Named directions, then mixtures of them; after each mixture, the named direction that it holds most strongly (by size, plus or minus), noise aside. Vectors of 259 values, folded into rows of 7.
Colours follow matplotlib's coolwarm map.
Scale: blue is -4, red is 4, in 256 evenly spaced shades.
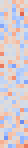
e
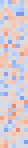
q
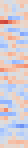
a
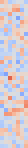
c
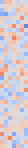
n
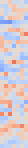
a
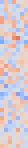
q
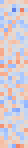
c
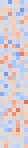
q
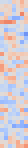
a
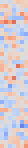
a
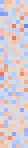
n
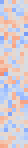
q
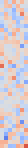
e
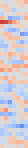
a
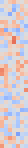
c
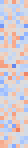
q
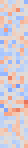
c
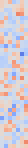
q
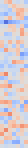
a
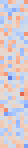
c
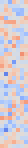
q
